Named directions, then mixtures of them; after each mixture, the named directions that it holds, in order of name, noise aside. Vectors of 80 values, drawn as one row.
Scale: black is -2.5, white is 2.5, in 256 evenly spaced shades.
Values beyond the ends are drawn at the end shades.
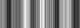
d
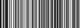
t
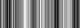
d, t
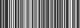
t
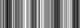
d, t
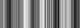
d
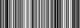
d, t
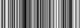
d, t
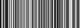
t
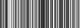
d, t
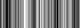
d, t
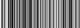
t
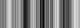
d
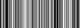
d, t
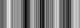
d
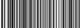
t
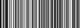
t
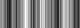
d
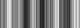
d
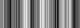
d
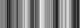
d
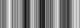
d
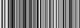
t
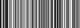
t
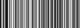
t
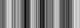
d
